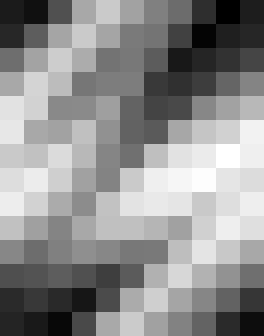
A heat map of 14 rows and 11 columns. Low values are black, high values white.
Streaks slant up to the right. The top right is the ninth with the lowest average. No single row or column stands out from its neighbours. The ninth with the highest average is the middle right. No overall slope runs across the table.
